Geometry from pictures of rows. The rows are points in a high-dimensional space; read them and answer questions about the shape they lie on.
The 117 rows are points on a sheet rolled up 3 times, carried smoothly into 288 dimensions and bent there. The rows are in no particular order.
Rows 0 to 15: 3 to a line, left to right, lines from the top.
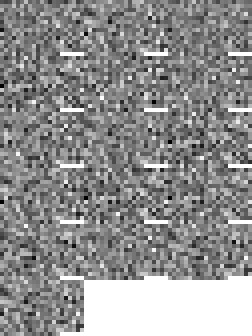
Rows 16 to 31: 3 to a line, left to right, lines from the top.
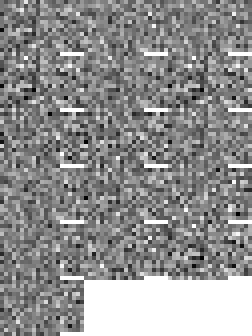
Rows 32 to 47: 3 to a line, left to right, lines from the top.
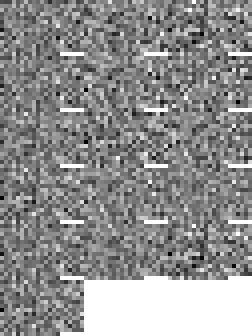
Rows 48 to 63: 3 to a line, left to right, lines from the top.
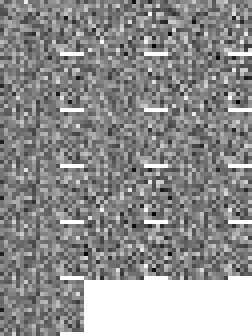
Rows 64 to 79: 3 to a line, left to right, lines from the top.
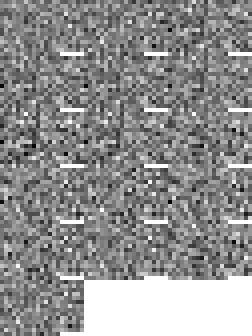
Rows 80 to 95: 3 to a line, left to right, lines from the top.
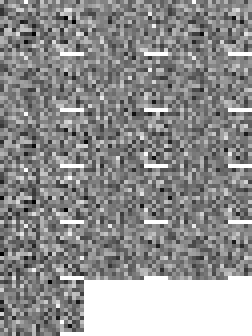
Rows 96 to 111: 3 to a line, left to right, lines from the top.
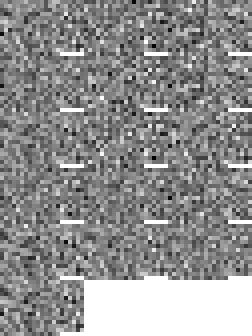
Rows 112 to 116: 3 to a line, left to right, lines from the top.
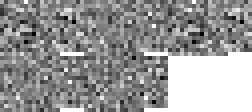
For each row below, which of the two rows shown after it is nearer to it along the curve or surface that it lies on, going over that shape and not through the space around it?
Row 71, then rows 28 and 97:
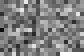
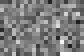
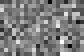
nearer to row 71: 28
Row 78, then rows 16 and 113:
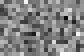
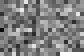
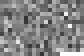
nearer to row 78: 16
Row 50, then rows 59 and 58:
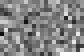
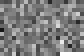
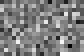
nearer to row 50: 58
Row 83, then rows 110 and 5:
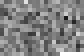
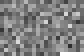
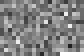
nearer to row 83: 5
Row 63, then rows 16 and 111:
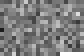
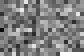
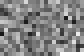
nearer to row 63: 16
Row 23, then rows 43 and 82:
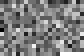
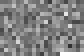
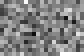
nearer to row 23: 82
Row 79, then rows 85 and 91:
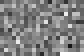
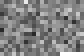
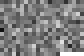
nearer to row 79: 91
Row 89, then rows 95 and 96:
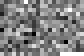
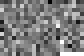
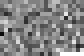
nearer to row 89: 95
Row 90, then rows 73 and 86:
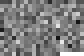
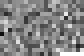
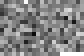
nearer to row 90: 86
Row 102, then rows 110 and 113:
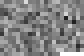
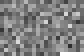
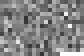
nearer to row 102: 113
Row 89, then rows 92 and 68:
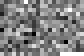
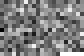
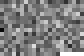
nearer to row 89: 92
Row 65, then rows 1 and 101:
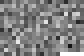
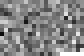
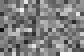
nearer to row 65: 101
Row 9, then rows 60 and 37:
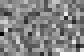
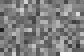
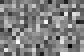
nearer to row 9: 37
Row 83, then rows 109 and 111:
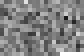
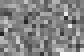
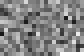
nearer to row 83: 109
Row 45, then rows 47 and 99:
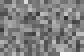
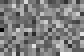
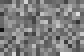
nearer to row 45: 99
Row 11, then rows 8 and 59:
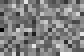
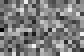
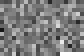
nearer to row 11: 59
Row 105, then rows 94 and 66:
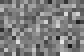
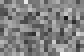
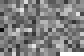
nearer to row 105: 66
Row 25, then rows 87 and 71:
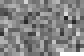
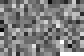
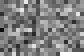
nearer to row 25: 71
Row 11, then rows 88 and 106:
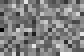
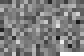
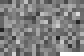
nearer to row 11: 88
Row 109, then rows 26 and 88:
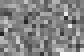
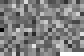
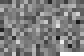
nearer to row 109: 88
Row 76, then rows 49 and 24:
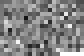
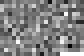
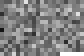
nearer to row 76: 49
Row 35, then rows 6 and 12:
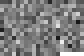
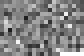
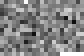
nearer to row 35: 12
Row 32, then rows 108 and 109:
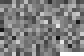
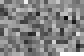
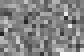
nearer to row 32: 109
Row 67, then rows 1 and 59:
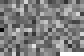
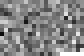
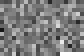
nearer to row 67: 59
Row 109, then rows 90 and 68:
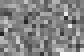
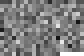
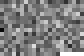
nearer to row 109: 90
